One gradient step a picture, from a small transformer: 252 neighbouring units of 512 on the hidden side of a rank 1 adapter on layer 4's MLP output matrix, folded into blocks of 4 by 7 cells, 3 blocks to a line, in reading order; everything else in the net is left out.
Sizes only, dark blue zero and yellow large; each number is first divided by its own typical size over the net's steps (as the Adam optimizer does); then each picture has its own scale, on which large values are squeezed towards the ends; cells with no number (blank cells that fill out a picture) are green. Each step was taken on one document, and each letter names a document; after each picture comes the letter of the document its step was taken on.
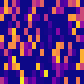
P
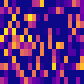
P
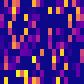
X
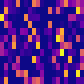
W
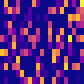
W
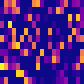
X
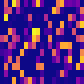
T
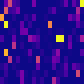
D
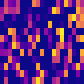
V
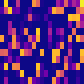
W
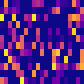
P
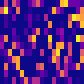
T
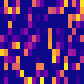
W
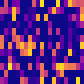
P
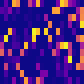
T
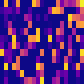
W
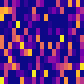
P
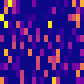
D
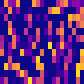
V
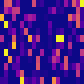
D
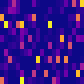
D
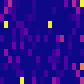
D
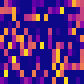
P
